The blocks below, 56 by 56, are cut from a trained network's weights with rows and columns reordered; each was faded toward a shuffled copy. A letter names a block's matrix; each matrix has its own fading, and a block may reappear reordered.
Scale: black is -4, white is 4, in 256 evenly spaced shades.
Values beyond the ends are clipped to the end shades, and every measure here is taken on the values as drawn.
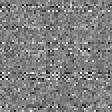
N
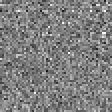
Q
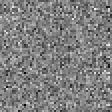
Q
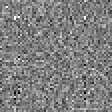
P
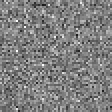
P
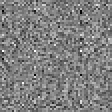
P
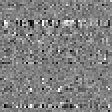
N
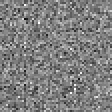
P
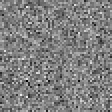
Q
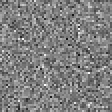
P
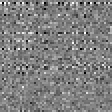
N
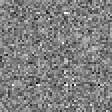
Q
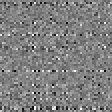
N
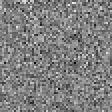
Q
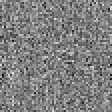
Q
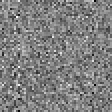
Q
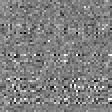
N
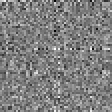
P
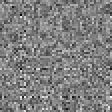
P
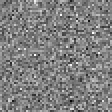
P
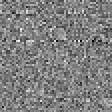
P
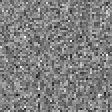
P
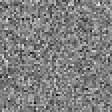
Q
